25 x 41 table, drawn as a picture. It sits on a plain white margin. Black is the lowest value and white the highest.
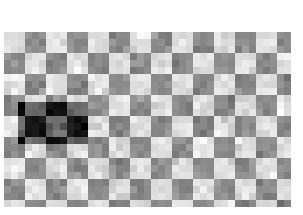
Mirror symmetry: none. Average level on the scale: 70%. Roughest part: middle left. Odd patch: lower, in the middle left. Ninth with the lowest average: middle left.
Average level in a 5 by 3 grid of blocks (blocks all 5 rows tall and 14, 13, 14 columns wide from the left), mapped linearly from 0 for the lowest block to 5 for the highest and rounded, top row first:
5 5 5 | 5 5 5 | 0 5 5 | 4 5 5 | 5 5 5
